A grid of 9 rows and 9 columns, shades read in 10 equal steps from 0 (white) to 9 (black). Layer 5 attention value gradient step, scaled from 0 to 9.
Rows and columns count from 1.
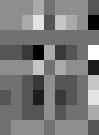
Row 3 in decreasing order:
5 5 5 5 5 5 5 5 5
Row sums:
38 36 45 49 38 46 48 45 40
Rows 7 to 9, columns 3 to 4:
6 8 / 6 6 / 4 4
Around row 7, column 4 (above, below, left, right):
7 6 6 4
